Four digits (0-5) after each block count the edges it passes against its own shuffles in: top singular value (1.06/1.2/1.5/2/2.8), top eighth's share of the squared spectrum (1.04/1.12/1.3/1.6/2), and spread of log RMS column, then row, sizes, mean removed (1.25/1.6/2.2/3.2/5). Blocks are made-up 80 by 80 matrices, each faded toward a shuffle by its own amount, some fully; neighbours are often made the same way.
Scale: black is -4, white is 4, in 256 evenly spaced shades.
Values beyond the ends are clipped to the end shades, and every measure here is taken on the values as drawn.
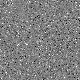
1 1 0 0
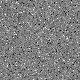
0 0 0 0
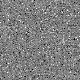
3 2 1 0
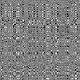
5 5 3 3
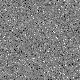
1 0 0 0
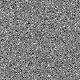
3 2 1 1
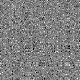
4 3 2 2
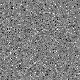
3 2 1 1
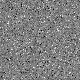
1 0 0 0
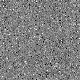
3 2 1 1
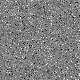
0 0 0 0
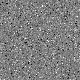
0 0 0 0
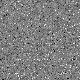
1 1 0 1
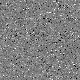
0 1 0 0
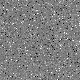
0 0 0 0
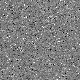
0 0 0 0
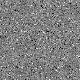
1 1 0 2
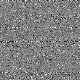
2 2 0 3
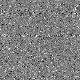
1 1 0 2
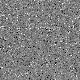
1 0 0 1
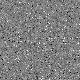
1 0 0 1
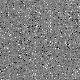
2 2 1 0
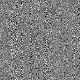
1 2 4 0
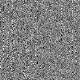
1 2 3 0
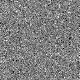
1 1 2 0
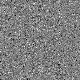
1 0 1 0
